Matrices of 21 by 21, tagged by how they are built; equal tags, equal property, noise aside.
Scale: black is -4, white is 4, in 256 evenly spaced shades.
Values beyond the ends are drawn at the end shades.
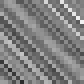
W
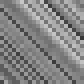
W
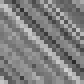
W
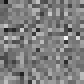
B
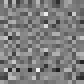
B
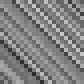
W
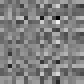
B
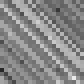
W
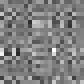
B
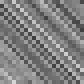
W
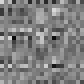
B
